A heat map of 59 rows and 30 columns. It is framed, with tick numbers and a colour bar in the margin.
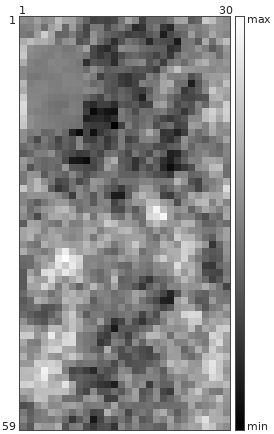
The top left is the calmest part. An odd patch, calmer than its surroundings, sits in the top left. Overall the values sit about 50% of the way up the scale. The top middle is the ninth with the lowest average. The texture is blotchy.
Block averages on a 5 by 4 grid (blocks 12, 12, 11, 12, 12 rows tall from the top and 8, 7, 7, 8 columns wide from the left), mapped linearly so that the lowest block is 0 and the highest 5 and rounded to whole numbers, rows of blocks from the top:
4113 / 2013 / 4344 / 5324 / 5125
